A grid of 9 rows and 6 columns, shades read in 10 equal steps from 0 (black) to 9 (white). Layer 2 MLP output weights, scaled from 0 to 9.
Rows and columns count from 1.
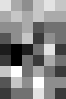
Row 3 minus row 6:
3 5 2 1 -2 0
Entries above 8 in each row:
0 0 0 0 0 0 1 1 0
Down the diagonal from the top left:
8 7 6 2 8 4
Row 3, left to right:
5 5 6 3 4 4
